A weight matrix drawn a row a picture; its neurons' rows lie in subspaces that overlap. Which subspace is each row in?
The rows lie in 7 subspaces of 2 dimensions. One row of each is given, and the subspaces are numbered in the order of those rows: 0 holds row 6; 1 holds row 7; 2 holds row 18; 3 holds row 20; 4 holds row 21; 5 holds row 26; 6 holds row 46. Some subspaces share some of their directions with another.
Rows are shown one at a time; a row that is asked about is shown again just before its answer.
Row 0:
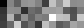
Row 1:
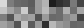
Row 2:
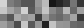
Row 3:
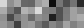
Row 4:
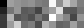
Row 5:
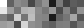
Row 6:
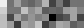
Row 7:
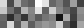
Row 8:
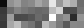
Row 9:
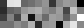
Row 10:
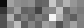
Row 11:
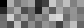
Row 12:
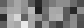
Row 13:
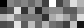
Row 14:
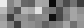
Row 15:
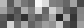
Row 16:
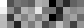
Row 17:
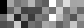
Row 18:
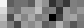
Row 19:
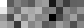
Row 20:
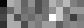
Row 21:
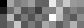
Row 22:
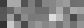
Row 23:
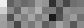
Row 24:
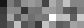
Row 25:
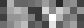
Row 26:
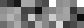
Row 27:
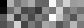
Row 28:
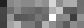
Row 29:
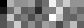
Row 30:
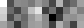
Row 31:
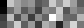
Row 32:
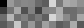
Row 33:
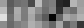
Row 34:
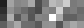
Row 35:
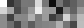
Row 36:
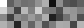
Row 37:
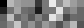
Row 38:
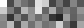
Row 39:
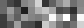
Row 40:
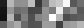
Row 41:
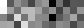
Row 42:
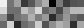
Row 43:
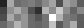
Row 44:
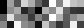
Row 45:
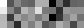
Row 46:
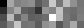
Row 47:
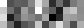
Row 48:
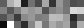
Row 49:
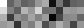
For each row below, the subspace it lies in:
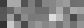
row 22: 3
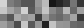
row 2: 6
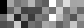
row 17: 4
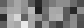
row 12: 4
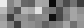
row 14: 5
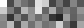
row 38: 1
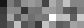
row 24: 0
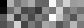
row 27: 4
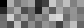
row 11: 1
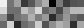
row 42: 3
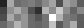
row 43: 6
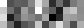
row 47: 4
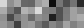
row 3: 5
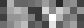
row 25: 6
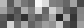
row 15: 1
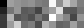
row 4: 1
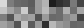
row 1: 6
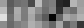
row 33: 2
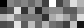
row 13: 2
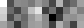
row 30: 6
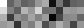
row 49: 3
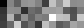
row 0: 0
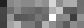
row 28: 1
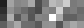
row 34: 2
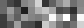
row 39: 0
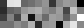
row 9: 5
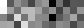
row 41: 4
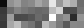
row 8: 1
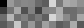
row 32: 2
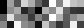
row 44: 3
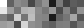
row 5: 4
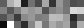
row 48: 3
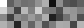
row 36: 2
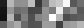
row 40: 2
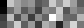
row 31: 5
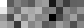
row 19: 4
